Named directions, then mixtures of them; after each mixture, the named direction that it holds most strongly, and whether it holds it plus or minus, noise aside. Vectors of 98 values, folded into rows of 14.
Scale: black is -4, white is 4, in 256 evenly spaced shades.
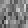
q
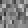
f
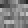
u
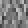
f, minus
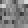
u, minus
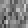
q, plus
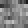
u, plus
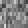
f, minus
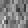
q, minus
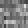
u, plus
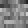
u, plus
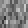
q, plus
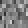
f, plus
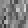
q, plus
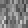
q, minus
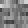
u, minus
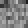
u, plus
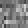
u, plus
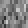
q, plus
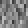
f, plus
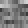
u, minus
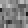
u, minus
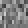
f, minus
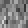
q, minus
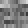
u, minus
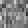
f, minus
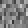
f, plus
